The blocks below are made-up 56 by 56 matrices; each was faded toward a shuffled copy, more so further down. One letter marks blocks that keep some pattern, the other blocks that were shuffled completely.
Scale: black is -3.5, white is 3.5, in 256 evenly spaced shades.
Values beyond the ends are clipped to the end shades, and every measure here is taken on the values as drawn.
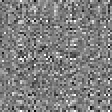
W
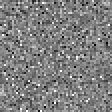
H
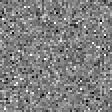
H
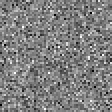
H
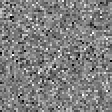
H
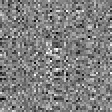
W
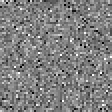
H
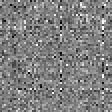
W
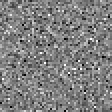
H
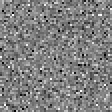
H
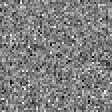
H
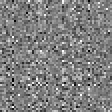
W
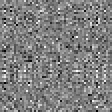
W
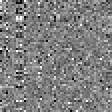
W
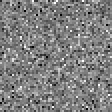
H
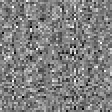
W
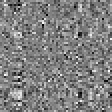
W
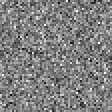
H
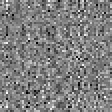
W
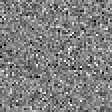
H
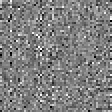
W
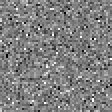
H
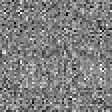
W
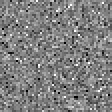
H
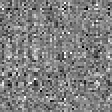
W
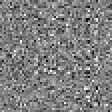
W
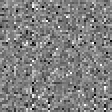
W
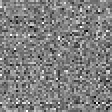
W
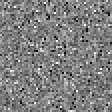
H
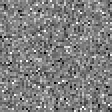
H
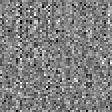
W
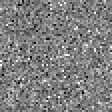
H
